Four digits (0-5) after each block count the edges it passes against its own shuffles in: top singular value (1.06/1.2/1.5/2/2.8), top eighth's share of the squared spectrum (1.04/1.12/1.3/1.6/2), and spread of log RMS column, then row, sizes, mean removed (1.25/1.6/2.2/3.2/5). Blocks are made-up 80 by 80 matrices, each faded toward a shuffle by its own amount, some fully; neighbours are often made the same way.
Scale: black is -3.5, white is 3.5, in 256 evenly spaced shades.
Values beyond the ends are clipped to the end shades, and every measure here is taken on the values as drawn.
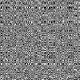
5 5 3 3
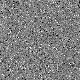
1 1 0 0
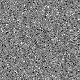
2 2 0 0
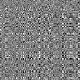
5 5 3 3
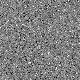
1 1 0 0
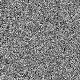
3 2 1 0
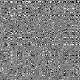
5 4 2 3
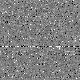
3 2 0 2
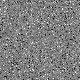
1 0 0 0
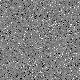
0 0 0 0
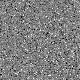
0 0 0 0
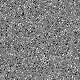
0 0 0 0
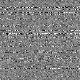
2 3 0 4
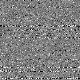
2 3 0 3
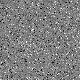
0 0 0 0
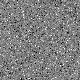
0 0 0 0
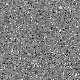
0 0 0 1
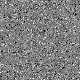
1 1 0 2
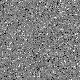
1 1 0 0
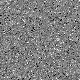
2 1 0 0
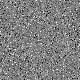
1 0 0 0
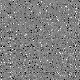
3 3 2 1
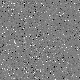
2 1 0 0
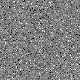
3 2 1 1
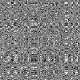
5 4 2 3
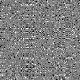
4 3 2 2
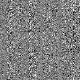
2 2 4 0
